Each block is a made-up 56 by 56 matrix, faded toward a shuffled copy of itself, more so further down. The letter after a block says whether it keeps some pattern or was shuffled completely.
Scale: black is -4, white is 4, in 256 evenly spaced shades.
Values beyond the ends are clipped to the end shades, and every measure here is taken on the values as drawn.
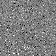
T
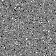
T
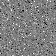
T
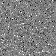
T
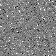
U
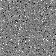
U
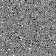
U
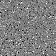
U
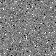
T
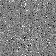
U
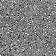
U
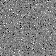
T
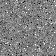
U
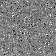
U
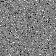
T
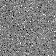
T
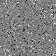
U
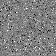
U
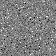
T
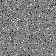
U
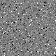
U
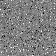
T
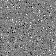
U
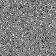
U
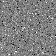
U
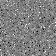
T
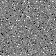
U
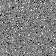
T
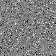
T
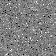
U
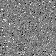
T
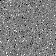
T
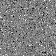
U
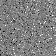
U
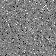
T
